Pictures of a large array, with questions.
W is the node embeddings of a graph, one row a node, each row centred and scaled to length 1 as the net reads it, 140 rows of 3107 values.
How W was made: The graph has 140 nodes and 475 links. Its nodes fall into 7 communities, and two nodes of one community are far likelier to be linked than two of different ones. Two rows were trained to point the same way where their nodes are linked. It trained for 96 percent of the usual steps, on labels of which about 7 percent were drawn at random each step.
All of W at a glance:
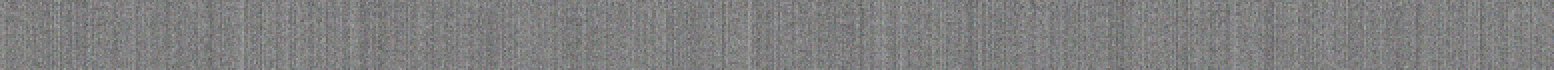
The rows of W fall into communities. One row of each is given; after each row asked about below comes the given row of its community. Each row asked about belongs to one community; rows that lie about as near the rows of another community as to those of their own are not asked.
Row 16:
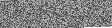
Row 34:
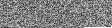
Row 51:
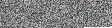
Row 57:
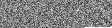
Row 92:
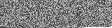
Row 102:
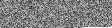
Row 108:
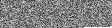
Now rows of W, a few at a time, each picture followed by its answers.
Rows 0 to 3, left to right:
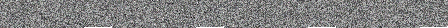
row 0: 102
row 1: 57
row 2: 34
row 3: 108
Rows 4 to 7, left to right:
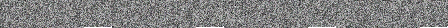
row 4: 92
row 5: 92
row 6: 57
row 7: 92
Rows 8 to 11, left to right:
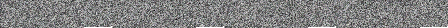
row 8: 92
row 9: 92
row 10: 92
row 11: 51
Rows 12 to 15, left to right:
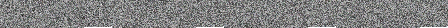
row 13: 102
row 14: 92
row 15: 102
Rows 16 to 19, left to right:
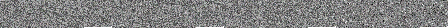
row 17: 51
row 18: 108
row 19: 16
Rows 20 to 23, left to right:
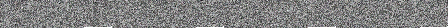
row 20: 108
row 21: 102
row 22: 51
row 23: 16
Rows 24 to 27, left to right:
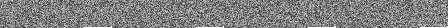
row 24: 92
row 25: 57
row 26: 51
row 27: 16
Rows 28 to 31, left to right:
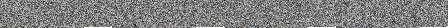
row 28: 57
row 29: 57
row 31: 92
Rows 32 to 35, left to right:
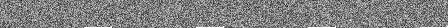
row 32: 57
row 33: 51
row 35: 108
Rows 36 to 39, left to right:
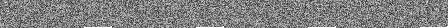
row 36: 51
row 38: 102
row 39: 16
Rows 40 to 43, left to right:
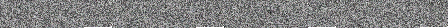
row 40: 108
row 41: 108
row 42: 16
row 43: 108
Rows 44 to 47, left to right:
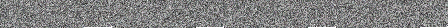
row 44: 108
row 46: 108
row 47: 51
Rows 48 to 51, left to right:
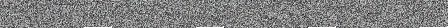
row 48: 51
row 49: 16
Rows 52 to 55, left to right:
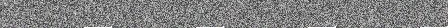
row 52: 51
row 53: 57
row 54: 102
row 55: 57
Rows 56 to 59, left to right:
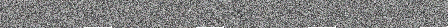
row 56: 51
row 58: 108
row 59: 108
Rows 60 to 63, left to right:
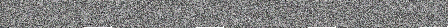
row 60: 92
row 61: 51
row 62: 102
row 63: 34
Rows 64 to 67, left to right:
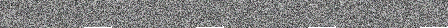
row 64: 34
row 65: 16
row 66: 102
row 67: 51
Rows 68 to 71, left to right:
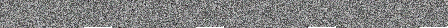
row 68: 108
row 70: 57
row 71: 108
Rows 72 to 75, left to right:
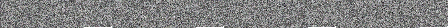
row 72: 92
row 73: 102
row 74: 92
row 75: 16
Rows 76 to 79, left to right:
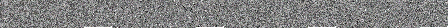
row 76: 51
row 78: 51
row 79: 57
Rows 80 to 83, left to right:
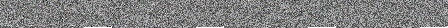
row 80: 34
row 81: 57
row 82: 51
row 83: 57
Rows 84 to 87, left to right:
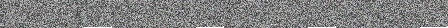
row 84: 92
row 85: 16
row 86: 51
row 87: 102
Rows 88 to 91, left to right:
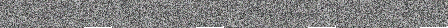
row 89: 108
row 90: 34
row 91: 51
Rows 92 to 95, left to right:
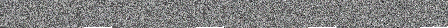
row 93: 92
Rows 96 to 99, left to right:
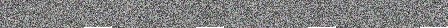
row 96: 57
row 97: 16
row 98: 108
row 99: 57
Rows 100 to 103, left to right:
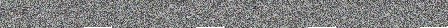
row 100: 108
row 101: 51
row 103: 102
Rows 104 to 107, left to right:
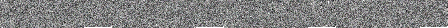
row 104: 108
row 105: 34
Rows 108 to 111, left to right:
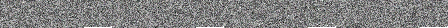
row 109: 108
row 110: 102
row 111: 92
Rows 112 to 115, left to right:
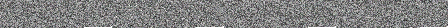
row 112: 51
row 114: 16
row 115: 102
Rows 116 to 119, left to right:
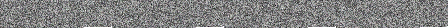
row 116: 92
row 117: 16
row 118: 92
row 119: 108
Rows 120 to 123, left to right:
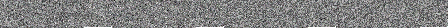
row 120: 34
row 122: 34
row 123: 51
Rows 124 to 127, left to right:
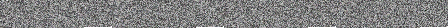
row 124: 108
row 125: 51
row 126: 108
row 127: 102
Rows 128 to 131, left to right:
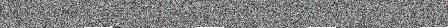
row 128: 108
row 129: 34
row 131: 92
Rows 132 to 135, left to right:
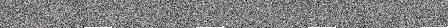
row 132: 51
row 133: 102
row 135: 92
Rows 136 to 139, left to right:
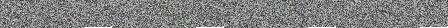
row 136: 102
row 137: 16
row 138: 92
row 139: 16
